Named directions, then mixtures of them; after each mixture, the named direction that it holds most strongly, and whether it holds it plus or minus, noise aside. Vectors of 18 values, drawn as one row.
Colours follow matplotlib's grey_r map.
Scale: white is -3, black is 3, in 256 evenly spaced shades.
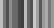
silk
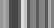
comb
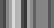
comb, minus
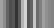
comb, plus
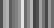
silk, minus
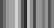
comb, minus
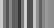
silk, plus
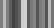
comb, plus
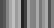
comb, minus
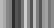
silk, plus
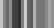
silk, plus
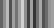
silk, minus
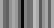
silk, plus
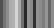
comb, minus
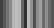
comb, minus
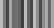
silk, plus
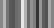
comb, plus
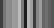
silk, minus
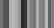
comb, minus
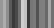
comb, plus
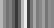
comb, plus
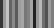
silk, minus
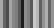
silk, plus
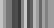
silk, plus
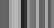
comb, minus
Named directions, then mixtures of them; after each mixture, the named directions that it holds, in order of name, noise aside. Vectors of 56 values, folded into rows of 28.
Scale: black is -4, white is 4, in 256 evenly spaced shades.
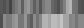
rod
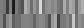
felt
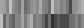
rod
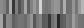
felt, rod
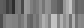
felt, rod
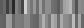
felt, rod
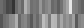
felt, rod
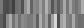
felt, rod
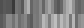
felt, rod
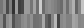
felt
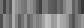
felt, rod
